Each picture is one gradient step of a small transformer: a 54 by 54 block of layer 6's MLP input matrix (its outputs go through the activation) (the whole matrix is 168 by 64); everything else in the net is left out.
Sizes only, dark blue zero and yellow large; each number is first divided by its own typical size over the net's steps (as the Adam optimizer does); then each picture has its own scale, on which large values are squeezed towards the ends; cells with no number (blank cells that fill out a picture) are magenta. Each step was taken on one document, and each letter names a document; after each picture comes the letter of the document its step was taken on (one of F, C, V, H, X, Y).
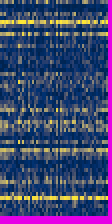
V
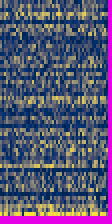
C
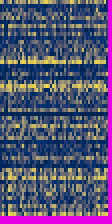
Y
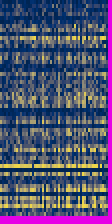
C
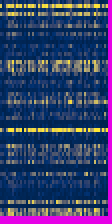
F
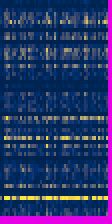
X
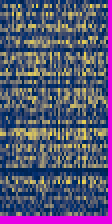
C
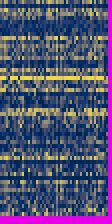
V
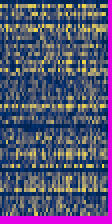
C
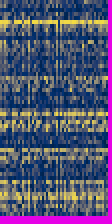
V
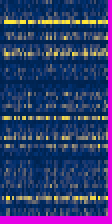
X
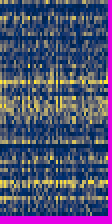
V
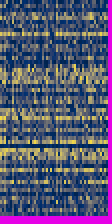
V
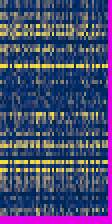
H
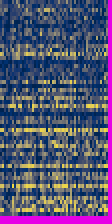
C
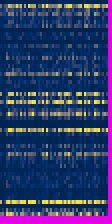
F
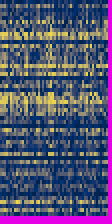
H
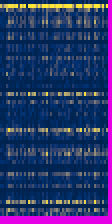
F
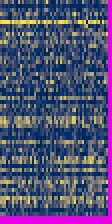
V
